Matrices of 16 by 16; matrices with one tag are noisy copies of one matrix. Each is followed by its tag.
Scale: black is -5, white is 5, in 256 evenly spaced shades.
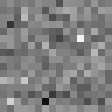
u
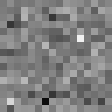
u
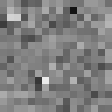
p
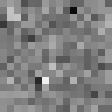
p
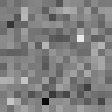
u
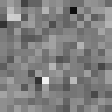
p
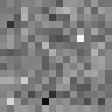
u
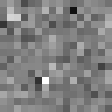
p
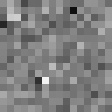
p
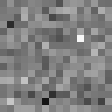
u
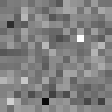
u
